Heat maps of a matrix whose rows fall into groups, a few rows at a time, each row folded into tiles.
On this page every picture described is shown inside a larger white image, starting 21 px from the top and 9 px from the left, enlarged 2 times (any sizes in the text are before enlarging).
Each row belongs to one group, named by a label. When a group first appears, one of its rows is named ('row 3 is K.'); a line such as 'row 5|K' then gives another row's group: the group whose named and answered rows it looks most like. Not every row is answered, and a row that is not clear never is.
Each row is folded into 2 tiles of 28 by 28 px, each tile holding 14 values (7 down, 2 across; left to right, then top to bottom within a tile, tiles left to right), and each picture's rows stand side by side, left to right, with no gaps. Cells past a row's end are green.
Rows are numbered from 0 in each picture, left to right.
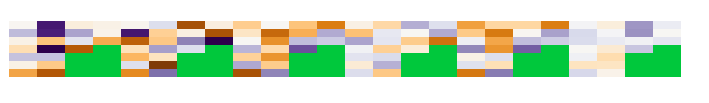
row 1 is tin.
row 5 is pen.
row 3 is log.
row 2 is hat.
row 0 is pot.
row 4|hat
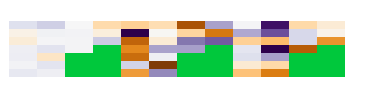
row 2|pot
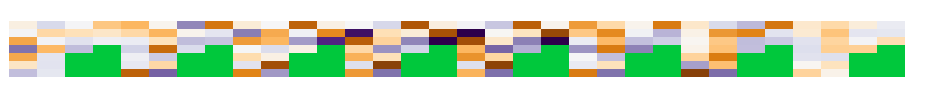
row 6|hat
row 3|tin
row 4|tin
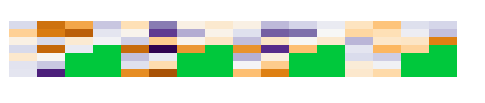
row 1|pot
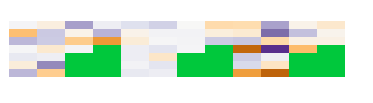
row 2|pot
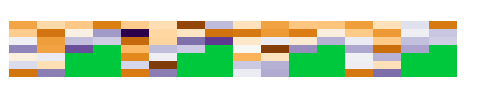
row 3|hat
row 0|hat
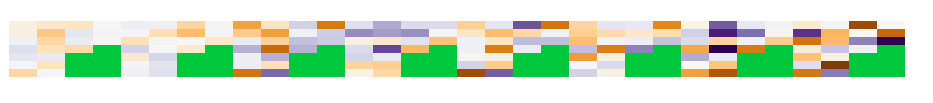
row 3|pot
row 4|hat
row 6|pot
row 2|hat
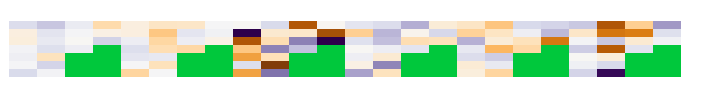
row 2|tin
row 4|log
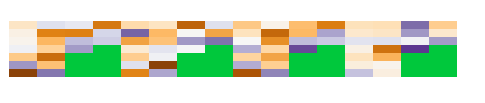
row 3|pen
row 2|hat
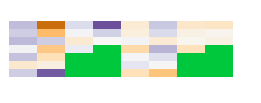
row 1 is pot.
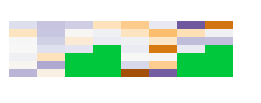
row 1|hat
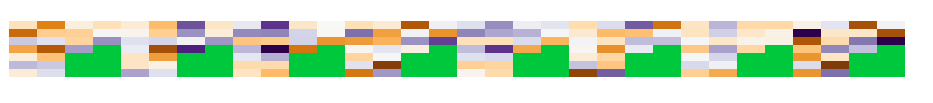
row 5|hat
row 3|tin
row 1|pen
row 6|pot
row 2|pot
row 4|pot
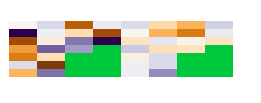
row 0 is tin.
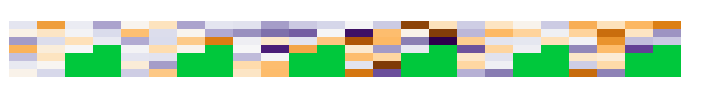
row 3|tin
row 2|pot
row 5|hat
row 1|log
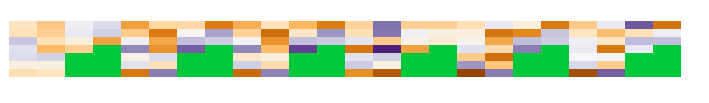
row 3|pot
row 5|hat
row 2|hat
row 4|hat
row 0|log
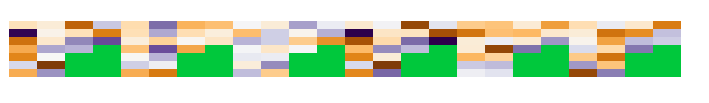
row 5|hat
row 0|tin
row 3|tin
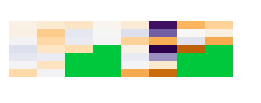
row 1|pot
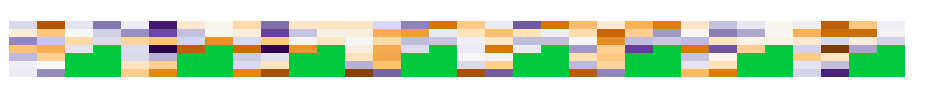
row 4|hat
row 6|pot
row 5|hat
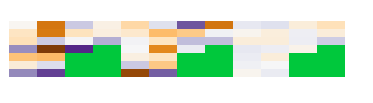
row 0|pen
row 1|hat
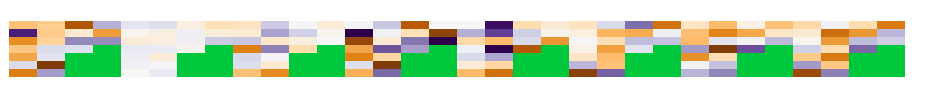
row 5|hat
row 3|tin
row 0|tin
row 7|hat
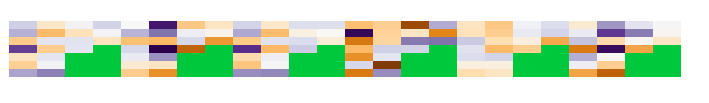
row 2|pen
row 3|tin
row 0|pen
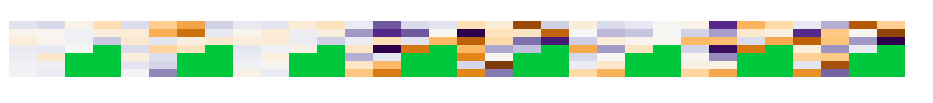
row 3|pot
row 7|tin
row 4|tin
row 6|pot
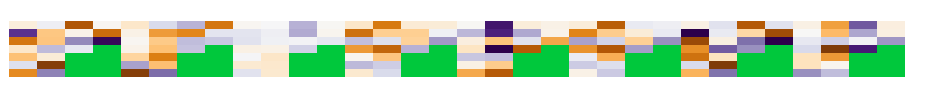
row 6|tin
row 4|pot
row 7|pen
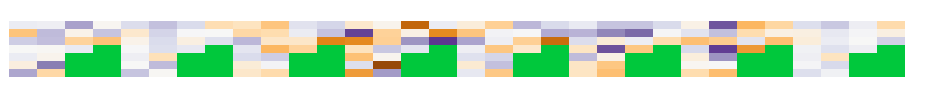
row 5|pot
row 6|pot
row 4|log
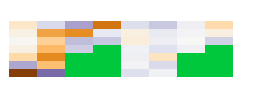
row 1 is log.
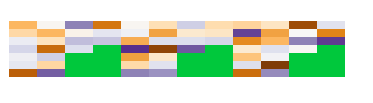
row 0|hat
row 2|tin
